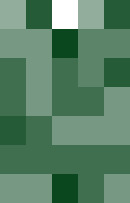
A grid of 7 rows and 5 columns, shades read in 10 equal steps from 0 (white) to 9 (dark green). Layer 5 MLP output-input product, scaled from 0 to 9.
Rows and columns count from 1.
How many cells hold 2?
0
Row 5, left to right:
8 7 5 5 5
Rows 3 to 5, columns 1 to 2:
7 5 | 7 5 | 8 7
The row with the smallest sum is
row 1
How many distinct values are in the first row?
3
